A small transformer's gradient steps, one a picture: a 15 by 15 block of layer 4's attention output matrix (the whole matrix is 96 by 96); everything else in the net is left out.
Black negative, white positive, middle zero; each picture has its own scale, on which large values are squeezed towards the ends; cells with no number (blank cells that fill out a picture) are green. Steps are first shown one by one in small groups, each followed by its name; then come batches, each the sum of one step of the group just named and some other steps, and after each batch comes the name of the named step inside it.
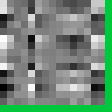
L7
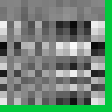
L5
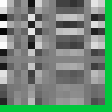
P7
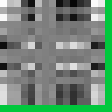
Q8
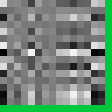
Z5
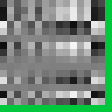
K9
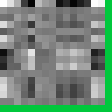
Q8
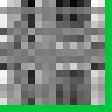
Q8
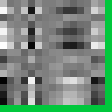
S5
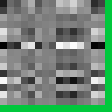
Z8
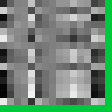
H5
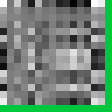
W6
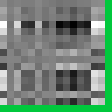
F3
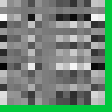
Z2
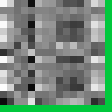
Z8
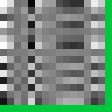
S5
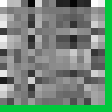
W6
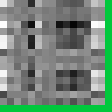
F3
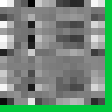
Z8
